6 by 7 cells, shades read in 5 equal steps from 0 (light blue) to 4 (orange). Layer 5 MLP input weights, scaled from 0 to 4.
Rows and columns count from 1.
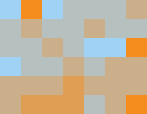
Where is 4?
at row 1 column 2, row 3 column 7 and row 6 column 7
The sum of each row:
9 9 9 9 15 18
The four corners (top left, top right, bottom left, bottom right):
0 2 2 4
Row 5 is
2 2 2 3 2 2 2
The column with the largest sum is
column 7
